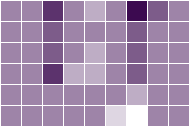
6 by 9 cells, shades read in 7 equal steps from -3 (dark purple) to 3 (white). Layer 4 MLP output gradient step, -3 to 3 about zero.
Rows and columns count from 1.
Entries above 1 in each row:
0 0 0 0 0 2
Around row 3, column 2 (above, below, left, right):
0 0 0 -1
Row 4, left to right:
0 0 -2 1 1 0 -1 0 0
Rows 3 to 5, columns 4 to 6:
0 1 0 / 1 1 0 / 0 0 0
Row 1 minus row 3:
0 0 -1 0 0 0 -2 -1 0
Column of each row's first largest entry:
5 1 5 4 7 7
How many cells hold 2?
1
